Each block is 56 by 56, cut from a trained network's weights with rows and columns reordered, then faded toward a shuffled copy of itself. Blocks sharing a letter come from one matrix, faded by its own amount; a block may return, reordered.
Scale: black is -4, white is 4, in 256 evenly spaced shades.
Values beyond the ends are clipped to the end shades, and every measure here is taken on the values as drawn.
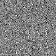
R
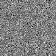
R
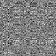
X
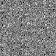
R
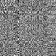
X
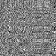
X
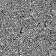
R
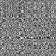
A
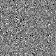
R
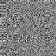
A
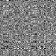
A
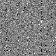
R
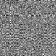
X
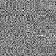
A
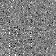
R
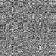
X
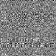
A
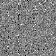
R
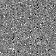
R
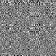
A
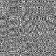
X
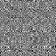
A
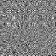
A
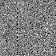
R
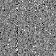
R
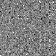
R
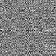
A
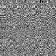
X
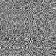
A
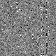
R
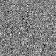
R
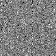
R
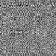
A
